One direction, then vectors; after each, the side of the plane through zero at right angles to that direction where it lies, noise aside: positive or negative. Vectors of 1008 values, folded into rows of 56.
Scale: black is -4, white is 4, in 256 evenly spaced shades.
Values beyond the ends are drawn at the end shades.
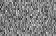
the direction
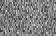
positive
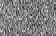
negative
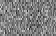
negative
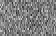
negative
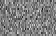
positive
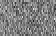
negative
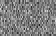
negative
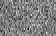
positive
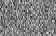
positive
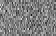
negative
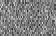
negative
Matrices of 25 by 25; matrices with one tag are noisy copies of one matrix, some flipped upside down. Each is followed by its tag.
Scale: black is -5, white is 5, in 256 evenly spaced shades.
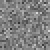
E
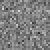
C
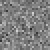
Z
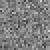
E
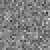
E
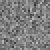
C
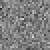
Z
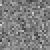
Z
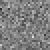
Z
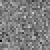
Z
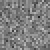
C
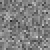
E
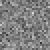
Z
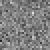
Z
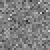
E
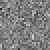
Z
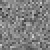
Z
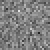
C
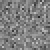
C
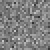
C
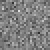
C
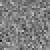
Z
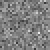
E
